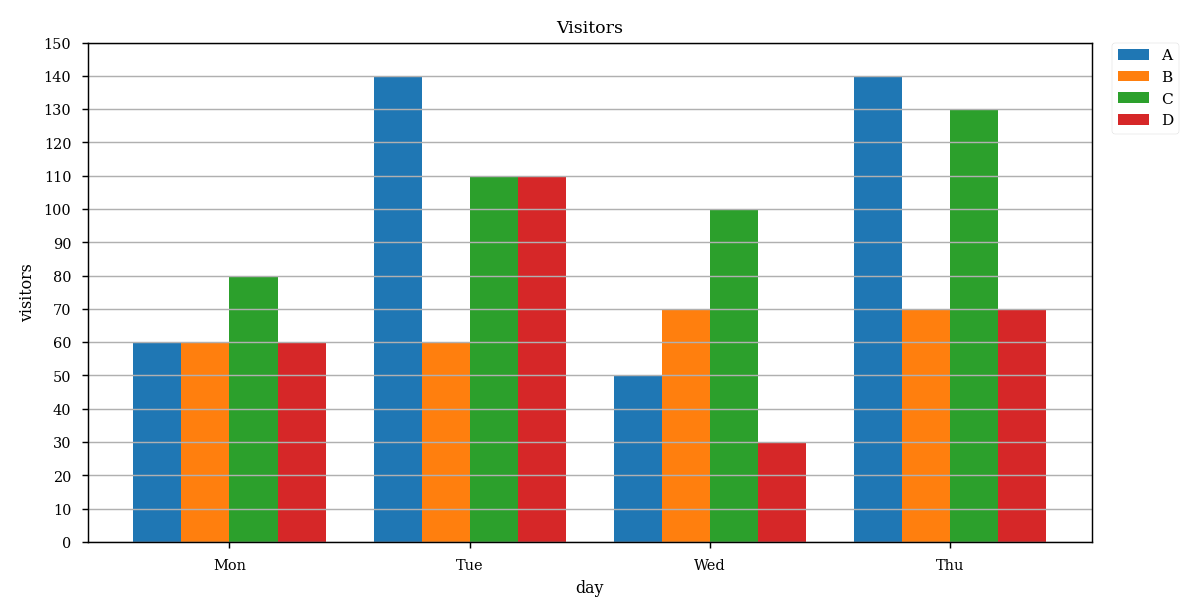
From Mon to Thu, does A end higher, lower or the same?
higher
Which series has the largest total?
C
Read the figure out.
Title: Visitors
x-axis: day, ticks Mon Tue Wed Thu
y-axis: visitors, ticks 0 10 20 30 40 50 60 70 80 90 100 110 120 130 140 150
Legend: A, B, C, D
Values:
A: 60 140 50 140
B: 60 60 70 70
C: 80 110 100 130
D: 60 110 30 70
